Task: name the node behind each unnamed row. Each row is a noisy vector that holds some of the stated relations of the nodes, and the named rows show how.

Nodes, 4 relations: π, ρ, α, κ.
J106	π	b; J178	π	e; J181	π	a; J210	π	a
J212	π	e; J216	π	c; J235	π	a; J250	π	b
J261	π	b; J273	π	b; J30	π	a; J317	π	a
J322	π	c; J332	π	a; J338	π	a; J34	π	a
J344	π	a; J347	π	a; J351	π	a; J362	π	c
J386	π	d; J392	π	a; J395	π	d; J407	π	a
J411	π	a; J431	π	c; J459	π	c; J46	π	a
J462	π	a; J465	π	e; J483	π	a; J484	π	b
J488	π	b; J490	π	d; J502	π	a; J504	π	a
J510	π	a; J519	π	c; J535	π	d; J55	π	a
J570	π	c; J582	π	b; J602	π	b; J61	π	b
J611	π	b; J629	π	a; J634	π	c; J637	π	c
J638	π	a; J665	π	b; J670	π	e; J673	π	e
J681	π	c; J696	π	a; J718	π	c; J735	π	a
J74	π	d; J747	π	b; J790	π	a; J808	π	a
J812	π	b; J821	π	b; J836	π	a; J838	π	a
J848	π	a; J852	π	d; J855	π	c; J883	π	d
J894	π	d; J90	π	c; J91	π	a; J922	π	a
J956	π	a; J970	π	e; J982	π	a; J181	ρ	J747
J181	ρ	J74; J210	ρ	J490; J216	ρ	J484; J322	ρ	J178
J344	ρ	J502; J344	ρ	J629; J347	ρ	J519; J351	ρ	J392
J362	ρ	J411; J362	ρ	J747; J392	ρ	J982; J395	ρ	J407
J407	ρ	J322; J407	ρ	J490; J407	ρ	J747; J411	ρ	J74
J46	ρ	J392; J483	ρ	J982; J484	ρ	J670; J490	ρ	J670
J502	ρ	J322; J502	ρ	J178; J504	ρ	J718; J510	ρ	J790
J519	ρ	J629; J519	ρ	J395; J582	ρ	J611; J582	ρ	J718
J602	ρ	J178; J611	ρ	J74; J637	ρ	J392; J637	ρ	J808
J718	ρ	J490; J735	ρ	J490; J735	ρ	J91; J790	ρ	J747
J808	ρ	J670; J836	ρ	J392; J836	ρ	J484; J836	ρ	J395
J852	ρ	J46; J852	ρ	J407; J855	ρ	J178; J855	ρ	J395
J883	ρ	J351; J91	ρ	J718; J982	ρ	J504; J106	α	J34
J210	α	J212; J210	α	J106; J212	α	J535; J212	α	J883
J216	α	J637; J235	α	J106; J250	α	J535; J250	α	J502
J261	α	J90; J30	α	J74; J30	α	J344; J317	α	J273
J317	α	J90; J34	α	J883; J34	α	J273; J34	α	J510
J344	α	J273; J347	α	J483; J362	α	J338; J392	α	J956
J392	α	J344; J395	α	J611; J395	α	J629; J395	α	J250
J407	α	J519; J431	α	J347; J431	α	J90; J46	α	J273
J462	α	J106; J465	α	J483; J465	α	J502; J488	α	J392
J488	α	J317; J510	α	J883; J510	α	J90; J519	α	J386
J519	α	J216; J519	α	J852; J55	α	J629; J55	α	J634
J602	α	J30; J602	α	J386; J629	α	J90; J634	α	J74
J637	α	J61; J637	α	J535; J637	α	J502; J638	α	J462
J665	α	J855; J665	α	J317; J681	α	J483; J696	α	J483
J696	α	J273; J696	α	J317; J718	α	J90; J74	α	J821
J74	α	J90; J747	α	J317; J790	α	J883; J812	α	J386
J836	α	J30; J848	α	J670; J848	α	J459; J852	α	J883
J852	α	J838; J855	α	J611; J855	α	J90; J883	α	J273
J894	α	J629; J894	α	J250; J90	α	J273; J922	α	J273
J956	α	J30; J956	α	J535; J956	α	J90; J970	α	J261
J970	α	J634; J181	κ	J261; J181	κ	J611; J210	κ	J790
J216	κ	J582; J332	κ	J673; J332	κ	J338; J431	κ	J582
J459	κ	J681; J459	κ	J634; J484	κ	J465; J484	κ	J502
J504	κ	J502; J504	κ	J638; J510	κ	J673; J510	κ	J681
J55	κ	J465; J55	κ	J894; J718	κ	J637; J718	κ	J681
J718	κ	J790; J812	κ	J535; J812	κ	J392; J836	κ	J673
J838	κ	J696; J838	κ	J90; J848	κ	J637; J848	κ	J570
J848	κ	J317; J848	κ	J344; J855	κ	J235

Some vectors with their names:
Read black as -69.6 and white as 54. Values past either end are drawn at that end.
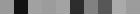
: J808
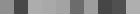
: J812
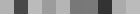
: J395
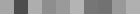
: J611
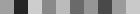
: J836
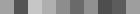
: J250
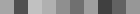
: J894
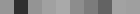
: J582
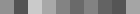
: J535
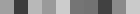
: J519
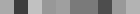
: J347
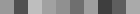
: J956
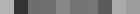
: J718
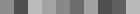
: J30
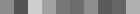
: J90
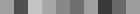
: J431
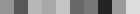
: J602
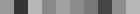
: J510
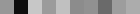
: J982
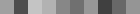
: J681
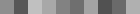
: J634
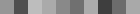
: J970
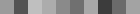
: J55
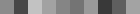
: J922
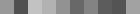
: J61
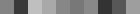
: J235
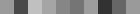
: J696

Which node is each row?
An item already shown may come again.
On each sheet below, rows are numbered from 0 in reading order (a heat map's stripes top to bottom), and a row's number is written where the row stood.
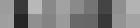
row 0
J510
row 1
J210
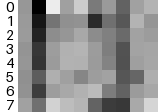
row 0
J351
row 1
J490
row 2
J504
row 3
J362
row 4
J362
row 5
J74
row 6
J411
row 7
J502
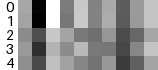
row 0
J392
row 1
J392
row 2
J317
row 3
J852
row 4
J922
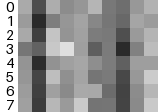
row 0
J611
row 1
J91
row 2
J347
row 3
J178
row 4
J582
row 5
J344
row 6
J790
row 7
J519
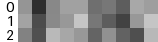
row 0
J735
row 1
J407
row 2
J386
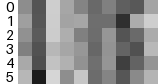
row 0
J535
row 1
J855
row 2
J629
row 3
J386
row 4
J465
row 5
J637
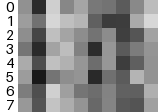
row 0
J883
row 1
J502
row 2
J212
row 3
J670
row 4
J465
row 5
J490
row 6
J273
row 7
J61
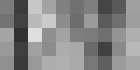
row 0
J106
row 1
J459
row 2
J483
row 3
J790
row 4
J181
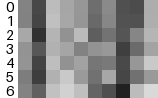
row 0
J838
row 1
J838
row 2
J216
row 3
J747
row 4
J344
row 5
J848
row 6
J322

